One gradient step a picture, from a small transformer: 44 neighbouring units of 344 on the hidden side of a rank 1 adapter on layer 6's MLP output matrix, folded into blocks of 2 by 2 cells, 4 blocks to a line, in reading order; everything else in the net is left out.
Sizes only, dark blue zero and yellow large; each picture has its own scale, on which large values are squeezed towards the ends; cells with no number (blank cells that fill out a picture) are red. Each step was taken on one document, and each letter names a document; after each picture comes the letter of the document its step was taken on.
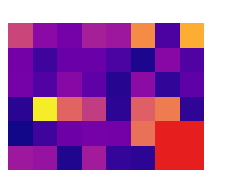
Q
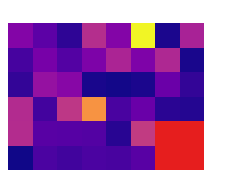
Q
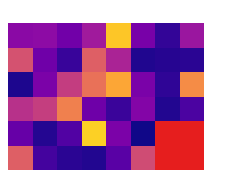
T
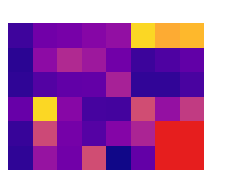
Q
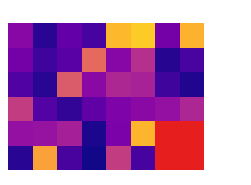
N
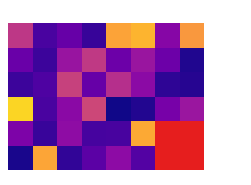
N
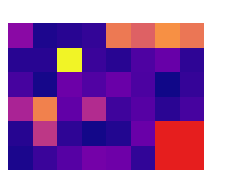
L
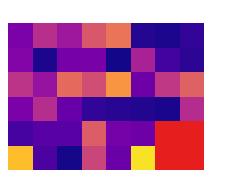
T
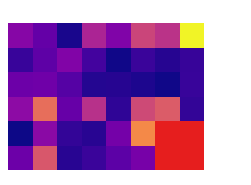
Q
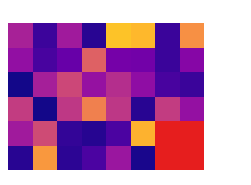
N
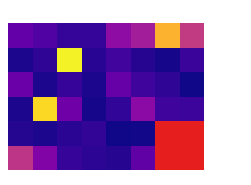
L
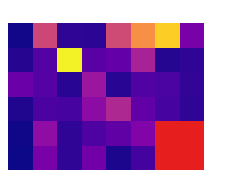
L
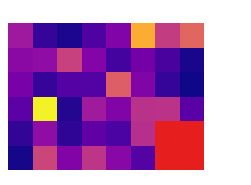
Q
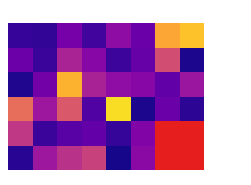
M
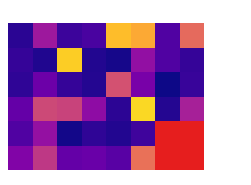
L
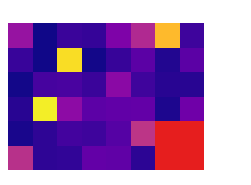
L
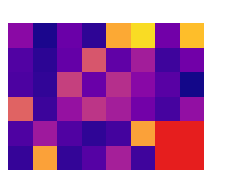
N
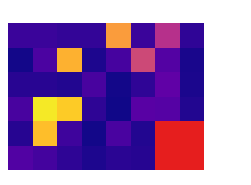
L
